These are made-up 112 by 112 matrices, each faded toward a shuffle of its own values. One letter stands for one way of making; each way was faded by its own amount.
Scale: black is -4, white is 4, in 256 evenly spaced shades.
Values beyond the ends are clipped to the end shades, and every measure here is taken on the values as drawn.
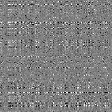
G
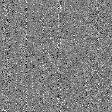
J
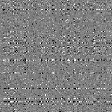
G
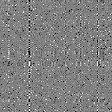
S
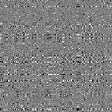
G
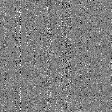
J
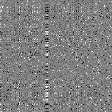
S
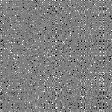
S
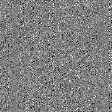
J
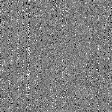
J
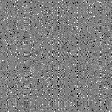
S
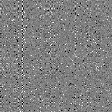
S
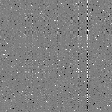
S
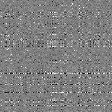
G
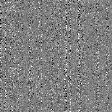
J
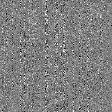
J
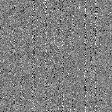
J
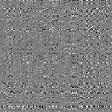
G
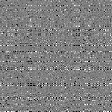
G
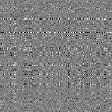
G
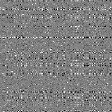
G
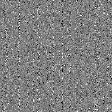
J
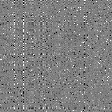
S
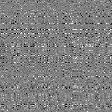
G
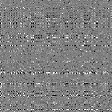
G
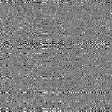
G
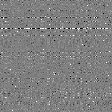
G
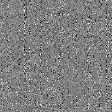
J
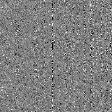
J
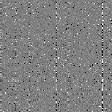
S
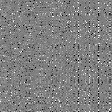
S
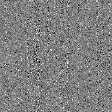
J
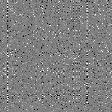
S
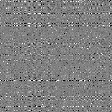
G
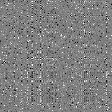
S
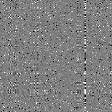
S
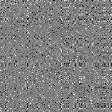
S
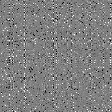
S
